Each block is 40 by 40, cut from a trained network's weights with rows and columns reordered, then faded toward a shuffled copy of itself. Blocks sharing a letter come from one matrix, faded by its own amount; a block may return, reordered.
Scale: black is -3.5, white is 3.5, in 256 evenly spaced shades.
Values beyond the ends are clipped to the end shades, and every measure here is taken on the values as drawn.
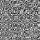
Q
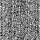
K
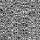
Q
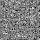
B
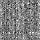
K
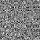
Q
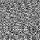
Q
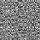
Q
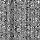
K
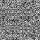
Q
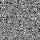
B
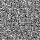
B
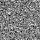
B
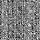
K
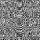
Q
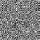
Q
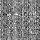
K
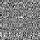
Q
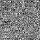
Q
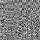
Q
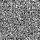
B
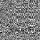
Q
